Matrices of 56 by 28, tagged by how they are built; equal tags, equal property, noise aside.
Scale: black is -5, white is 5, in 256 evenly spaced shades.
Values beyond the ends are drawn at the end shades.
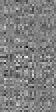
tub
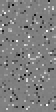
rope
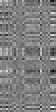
tub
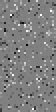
rope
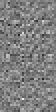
tub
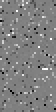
rope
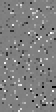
rope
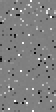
rope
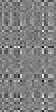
tub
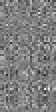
tub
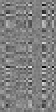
tub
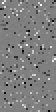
rope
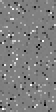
rope
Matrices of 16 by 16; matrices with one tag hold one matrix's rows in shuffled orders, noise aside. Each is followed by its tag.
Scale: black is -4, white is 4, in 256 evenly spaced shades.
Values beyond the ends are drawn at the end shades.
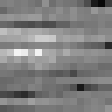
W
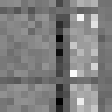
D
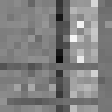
D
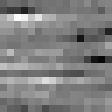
W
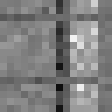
D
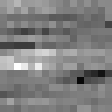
W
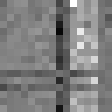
D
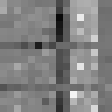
D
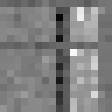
D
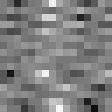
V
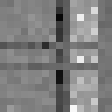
D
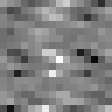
V
